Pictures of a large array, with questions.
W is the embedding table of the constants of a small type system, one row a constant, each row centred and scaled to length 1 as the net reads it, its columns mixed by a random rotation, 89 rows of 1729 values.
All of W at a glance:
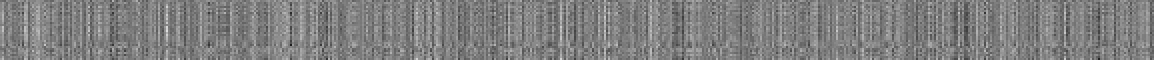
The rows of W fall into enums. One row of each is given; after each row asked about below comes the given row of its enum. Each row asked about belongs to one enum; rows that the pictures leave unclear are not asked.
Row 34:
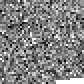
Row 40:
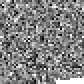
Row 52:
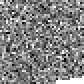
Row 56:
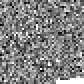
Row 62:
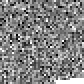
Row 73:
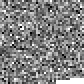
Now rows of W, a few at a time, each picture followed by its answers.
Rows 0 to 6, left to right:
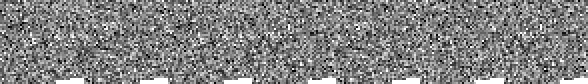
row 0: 34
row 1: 73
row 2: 34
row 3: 56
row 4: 73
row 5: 62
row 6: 56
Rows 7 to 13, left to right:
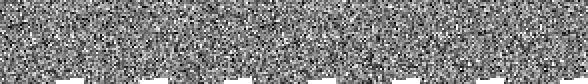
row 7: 34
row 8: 62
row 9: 52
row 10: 34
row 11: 40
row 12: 56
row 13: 56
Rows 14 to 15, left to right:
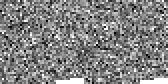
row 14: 34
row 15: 73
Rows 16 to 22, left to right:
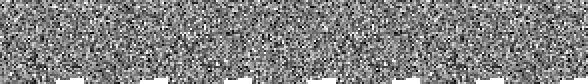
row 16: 40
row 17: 52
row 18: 56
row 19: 62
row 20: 56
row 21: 40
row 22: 52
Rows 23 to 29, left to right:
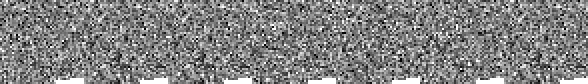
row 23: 62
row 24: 40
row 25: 40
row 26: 73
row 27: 52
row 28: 56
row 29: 40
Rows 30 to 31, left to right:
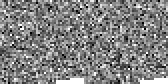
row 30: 73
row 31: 40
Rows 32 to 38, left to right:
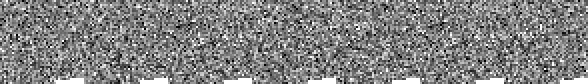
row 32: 62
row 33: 40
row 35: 52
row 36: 73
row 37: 34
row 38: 56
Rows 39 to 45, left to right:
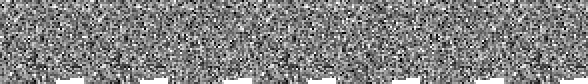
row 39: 40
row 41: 62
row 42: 40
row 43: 52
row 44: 62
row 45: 40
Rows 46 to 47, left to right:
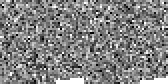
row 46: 40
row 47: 52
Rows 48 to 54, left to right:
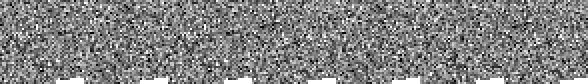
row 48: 56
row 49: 52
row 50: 56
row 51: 34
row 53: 40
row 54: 34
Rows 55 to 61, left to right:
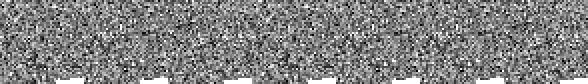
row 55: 40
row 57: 34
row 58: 40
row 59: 56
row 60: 56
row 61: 34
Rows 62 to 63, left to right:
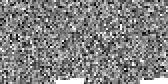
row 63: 56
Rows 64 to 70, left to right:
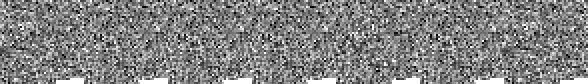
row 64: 73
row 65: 62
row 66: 62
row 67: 62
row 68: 56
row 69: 62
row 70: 73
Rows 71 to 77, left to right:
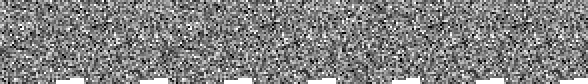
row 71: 73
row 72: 34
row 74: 34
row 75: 52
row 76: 34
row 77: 34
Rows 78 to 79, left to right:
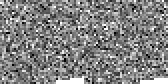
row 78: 52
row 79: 73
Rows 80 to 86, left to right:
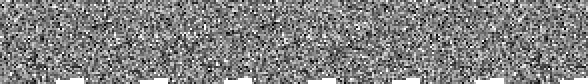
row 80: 40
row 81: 34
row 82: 56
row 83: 34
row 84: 73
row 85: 62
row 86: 40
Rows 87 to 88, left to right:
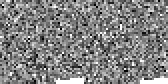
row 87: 40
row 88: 56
